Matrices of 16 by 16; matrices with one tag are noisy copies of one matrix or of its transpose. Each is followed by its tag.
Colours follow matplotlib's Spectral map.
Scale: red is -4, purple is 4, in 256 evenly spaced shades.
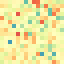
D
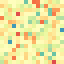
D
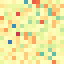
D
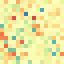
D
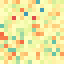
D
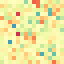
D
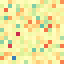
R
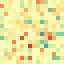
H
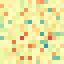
H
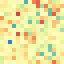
D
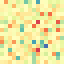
H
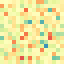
H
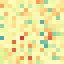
H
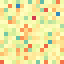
R
